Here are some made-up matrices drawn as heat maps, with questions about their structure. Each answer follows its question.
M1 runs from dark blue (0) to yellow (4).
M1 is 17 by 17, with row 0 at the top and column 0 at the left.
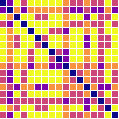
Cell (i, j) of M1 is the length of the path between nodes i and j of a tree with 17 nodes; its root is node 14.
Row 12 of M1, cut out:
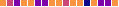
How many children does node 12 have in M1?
4
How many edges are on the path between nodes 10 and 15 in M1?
4
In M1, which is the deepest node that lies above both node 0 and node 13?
1
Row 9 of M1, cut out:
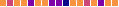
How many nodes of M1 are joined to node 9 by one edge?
4
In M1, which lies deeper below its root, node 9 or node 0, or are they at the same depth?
node 0
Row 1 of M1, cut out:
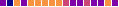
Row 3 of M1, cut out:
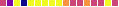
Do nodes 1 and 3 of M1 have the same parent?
no
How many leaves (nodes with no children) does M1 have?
13
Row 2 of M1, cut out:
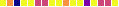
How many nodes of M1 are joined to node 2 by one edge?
1
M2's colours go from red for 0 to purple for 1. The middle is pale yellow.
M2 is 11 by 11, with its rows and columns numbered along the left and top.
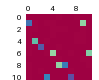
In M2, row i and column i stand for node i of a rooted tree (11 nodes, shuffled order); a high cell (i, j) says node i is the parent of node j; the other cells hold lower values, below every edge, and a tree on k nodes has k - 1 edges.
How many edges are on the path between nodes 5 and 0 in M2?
5
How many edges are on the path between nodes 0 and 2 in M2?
6
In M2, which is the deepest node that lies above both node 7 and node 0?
6
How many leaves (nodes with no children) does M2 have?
5
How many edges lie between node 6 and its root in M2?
1
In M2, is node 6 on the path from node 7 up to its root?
yes
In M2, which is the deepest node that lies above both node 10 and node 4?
6
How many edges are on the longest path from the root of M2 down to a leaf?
4
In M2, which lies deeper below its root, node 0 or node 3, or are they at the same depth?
node 0
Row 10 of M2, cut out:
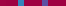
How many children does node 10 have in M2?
2
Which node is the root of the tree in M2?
8
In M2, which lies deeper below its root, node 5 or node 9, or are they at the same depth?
node 9
